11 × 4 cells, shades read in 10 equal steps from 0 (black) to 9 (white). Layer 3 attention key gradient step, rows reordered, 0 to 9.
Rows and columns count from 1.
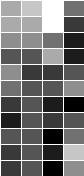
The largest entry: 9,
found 2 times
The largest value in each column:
6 7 9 7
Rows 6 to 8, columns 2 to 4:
3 3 5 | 3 1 0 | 3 2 3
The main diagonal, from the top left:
6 6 4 1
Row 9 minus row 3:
-2 -2 -4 3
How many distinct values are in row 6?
3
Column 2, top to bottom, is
7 6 5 3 2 3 3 3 3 3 3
